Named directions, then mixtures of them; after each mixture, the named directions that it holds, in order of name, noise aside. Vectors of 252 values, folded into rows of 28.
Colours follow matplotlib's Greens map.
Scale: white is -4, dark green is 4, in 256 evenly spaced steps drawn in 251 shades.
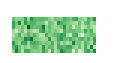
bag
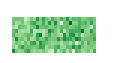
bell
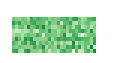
bag, bell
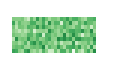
bag, bell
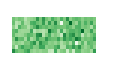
bell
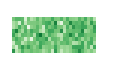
bag, bell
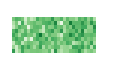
bag, bell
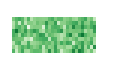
bag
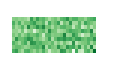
bag, bell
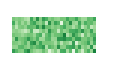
bag, bell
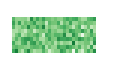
bag, bell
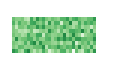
bag, bell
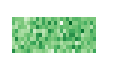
bell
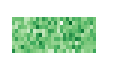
bell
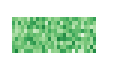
bag, bell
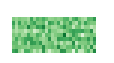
bag, bell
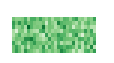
bag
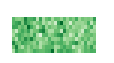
bag, bell
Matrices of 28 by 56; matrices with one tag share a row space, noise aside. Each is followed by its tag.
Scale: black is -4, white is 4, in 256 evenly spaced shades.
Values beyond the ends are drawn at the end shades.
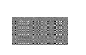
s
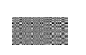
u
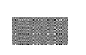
s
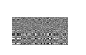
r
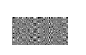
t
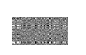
r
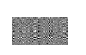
t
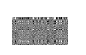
s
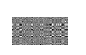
u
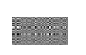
r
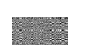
u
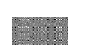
s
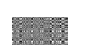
u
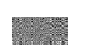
u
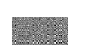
s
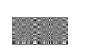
t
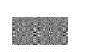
t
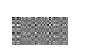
r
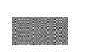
s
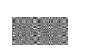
t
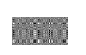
t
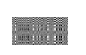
s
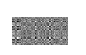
r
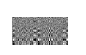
t
